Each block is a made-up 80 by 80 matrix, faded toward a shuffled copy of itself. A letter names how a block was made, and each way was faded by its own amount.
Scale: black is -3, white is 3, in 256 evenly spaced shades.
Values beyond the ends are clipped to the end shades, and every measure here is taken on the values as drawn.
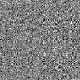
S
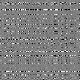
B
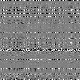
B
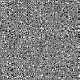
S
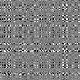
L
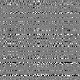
B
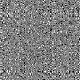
S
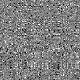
S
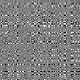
L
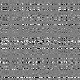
B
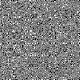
S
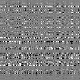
B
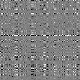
L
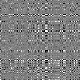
L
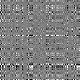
L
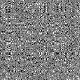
S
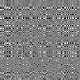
L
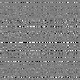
B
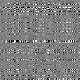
B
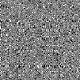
S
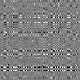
L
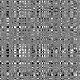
L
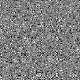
S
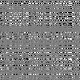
B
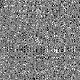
S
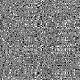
S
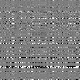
B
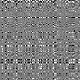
L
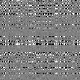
B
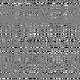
B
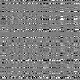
B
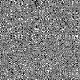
S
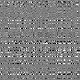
B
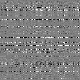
B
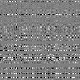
B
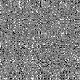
S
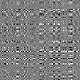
L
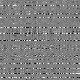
B
